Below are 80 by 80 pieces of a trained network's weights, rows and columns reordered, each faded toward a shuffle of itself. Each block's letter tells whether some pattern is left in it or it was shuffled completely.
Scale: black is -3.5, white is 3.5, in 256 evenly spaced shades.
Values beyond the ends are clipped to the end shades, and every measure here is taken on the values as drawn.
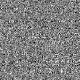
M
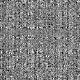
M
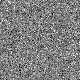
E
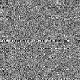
M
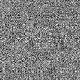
M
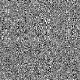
M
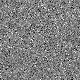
E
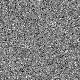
E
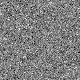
E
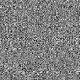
M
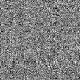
M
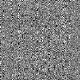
M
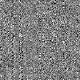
M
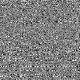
M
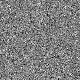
E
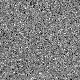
E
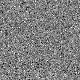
E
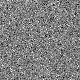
E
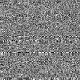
M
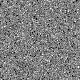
E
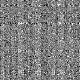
M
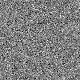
E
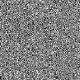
M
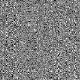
M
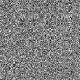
M
